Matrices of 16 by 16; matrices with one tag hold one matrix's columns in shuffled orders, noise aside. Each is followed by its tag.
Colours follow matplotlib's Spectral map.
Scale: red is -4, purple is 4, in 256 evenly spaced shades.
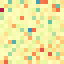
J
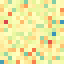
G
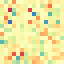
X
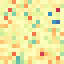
X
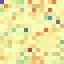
J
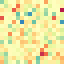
X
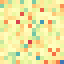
G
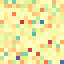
G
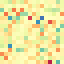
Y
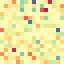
J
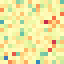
G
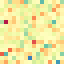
G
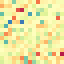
X
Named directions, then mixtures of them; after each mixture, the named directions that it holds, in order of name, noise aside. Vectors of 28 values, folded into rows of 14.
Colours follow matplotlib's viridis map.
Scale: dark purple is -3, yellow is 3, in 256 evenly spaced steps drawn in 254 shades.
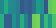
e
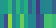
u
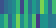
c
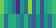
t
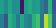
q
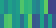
e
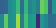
c, e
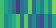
c, t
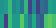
e, u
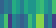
t, u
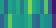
e, q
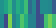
u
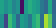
q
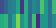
c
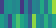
c, e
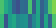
e, t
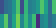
c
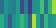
c, e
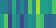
u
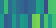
e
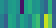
q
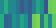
e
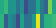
c, e
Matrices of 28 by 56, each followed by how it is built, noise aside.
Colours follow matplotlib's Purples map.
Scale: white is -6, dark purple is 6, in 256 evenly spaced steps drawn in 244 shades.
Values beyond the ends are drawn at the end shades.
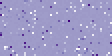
sparse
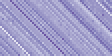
Toeplitz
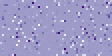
sparse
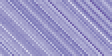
Toeplitz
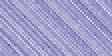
Toeplitz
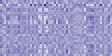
low rank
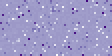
sparse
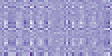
low rank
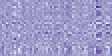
low rank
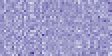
low rank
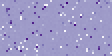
sparse
